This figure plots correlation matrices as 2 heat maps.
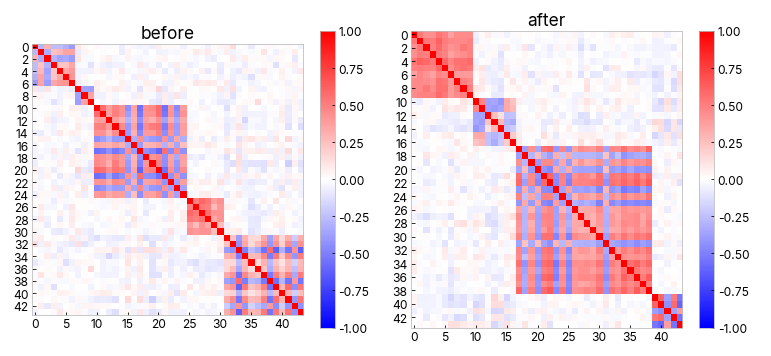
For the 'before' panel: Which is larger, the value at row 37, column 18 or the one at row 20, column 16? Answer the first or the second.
the second
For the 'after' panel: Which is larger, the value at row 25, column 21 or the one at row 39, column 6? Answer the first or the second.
the second
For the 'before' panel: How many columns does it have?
44
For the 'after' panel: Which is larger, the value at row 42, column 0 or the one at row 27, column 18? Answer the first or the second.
the first
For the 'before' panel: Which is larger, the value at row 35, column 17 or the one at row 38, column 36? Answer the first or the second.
the first
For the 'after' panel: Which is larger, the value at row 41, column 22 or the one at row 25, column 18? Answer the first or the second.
the second
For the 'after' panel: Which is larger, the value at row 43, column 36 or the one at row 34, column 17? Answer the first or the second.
the second
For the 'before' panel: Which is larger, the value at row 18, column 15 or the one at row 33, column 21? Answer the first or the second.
the second
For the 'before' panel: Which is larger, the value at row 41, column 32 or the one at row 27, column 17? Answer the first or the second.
the first
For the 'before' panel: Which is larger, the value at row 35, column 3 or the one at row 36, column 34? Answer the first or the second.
the second
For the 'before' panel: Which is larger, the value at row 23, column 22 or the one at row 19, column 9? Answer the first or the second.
the second
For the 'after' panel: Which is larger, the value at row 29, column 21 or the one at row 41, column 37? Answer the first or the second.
the first
